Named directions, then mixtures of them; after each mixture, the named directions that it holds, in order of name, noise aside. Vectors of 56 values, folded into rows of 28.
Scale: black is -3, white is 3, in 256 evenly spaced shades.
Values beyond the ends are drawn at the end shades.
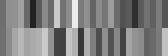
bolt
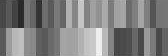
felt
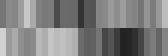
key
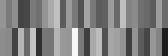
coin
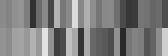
bolt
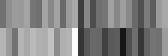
bolt, coin, key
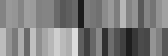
coin, key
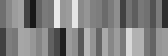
bolt, key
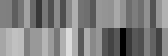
bolt, felt, key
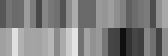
bolt, felt, key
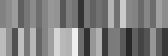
coin, key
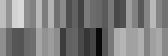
felt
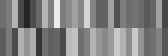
bolt, coin, key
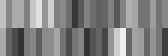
bolt, coin, felt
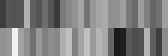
coin, felt, key
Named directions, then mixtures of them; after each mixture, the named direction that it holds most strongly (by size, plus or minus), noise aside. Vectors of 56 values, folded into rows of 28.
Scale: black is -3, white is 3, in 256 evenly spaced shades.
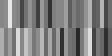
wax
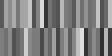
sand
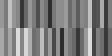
wax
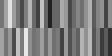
wax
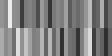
wax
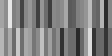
wax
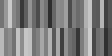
wax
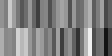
wax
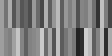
sand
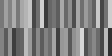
sand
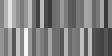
wax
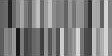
wax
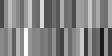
sand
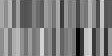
sand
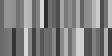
sand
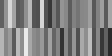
wax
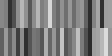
wax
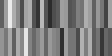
wax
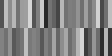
sand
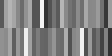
sand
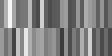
wax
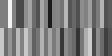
wax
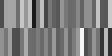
sand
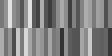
wax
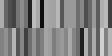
sand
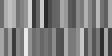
sand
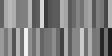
sand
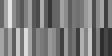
wax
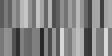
wax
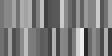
sand
